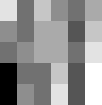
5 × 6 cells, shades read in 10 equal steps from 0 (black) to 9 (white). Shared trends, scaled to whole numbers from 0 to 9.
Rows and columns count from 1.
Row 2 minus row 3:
1 -1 0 0 -1 -1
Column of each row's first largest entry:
1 6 6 6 6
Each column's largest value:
8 5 7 8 4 9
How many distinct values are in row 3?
4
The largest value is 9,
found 2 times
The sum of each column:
17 22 27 32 17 39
